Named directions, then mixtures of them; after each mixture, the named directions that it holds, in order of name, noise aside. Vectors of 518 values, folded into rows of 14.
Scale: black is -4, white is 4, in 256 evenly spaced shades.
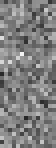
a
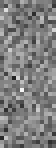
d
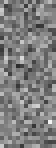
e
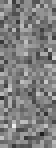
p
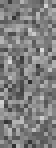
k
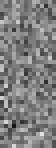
k, p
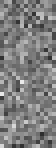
d, e, p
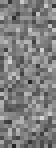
d, k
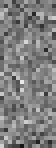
d, e, p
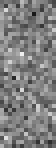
a, d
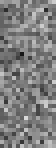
a, d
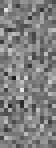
d, e, k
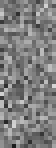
e, k, p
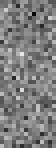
a, d, p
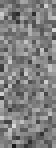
d, k, p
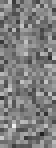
p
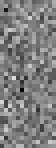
d, k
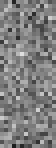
a, d, p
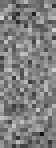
d, k, p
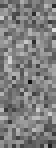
d, k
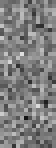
a, e, k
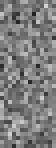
d, k, p
